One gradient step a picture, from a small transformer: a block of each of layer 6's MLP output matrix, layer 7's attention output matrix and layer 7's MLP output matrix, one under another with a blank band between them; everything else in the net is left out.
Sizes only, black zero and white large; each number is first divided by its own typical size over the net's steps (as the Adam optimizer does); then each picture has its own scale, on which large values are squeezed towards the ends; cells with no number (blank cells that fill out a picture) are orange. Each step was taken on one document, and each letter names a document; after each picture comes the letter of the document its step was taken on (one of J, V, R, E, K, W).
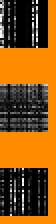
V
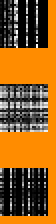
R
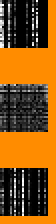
V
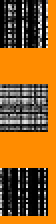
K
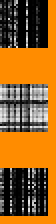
R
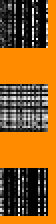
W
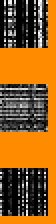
K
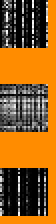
W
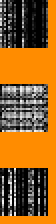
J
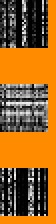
J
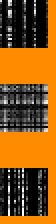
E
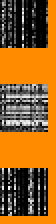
J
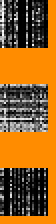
R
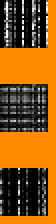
W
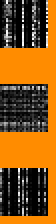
W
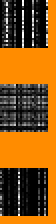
W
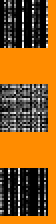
W
